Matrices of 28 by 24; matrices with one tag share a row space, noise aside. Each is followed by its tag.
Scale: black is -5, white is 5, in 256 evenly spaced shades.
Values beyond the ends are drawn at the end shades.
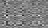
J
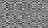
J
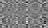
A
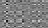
J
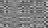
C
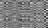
C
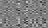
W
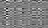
J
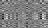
A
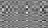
A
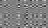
W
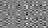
W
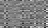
C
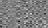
W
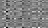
J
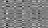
J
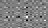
W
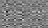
J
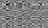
J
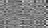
C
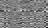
C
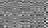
C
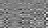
C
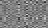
W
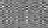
A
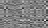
C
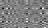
A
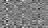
J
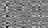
J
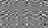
A
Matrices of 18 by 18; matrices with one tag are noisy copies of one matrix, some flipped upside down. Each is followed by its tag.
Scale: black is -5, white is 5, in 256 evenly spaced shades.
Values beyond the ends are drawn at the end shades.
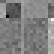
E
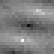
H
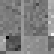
E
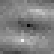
H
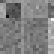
E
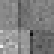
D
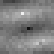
H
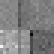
D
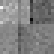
D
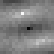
H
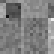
E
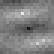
H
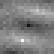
H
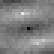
H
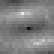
H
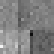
D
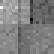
D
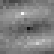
H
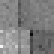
D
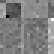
E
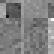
E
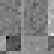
E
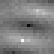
H
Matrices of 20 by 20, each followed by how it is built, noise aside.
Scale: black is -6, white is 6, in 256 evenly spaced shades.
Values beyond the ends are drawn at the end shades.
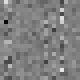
uneven columns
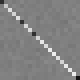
diagonal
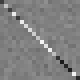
diagonal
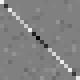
diagonal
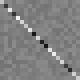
diagonal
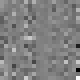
uneven columns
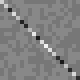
diagonal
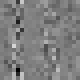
uneven columns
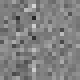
uneven columns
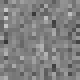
uneven columns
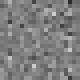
uneven columns
